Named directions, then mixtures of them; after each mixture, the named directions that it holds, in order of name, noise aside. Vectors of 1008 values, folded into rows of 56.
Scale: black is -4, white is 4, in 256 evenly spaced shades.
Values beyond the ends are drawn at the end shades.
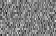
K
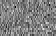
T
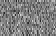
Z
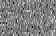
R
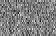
Z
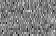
R, T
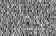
T, Z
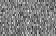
R, Z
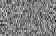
K, R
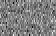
R, Z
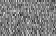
Z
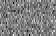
R, Z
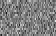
K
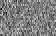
K, Z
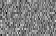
K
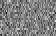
K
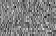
T
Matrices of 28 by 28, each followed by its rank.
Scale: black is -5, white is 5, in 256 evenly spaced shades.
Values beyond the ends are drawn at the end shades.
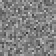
full rank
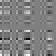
one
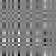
one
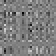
three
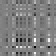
one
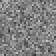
full rank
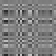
one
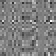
three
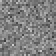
full rank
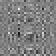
three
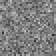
full rank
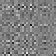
three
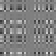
one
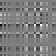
one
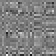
three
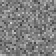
full rank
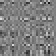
three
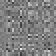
three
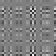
one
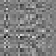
three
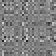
three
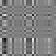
one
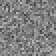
full rank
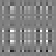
one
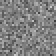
full rank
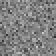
full rank
